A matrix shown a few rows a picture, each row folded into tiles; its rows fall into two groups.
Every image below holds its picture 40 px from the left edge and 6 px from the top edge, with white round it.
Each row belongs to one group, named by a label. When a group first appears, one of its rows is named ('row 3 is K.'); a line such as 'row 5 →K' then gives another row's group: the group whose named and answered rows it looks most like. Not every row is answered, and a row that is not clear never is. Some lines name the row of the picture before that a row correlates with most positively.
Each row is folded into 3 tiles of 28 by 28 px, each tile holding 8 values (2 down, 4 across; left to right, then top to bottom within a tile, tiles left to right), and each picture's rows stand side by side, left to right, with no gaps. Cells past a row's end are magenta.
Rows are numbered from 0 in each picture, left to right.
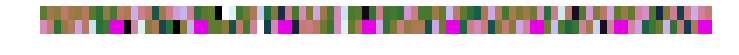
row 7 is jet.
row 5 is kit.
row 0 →jet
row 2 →jet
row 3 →jet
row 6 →jet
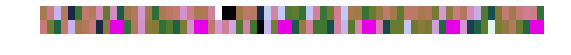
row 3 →jet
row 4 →kit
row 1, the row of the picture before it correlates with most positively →1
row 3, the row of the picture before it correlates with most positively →2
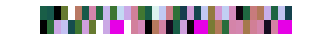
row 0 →kit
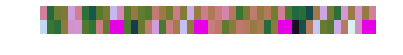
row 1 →kit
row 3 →kit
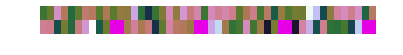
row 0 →jet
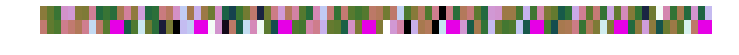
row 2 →jet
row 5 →kit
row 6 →kit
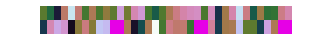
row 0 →kit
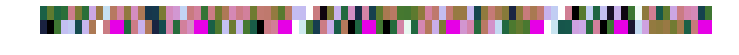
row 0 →kit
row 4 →kit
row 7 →jet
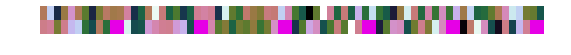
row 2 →jet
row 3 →kit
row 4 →kit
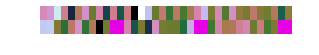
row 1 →jet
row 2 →jet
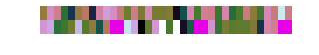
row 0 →jet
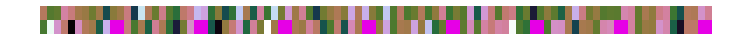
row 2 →kit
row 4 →jet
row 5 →jet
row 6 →kit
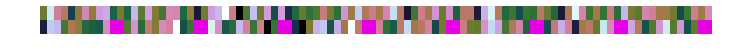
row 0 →jet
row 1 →jet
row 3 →kit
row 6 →kit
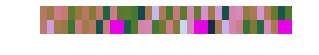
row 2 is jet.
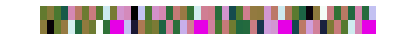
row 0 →kit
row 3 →kit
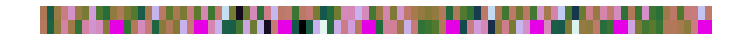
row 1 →kit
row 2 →jet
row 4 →jet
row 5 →kit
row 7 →jet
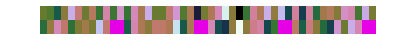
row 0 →kit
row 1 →jet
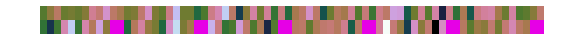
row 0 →kit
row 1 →jet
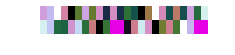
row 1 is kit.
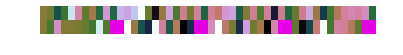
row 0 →kit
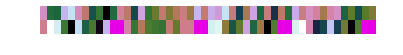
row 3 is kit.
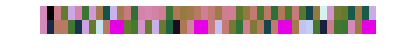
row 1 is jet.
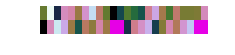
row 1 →kit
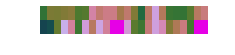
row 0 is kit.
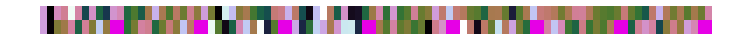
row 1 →kit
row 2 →jet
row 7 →kit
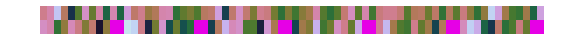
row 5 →kit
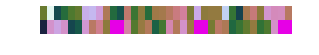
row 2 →jet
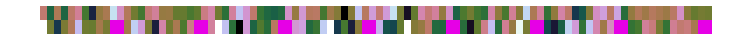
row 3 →jet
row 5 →kit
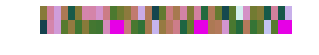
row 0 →jet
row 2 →kit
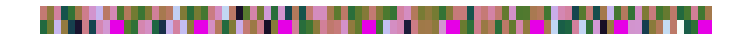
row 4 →kit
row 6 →jet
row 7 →jet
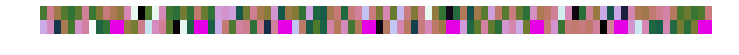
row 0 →jet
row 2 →jet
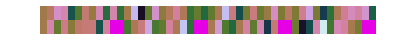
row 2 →jet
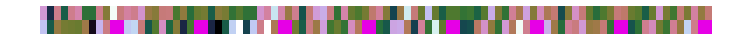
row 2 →kit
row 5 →kit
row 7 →kit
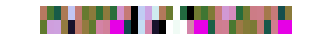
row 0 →kit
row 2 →jet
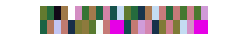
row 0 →kit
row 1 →kit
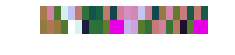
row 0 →jet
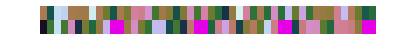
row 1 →jet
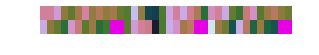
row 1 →jet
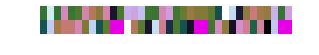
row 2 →jet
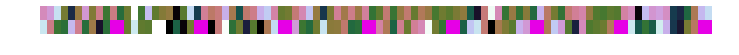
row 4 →jet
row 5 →kit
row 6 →kit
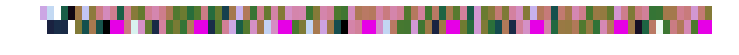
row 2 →kit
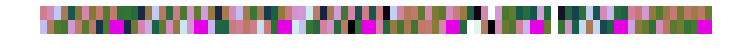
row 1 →kit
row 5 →kit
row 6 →jet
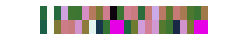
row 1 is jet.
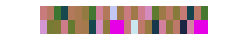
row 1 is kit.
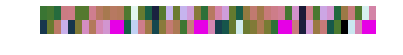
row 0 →kit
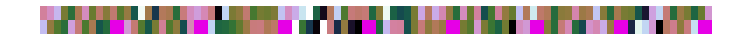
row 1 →jet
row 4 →jet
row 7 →kit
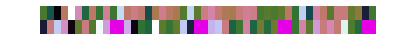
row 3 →jet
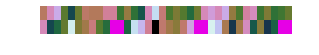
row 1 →kit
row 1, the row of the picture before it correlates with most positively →0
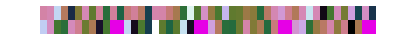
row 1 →kit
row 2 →jet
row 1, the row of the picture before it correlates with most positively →0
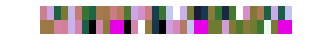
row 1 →jet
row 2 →kit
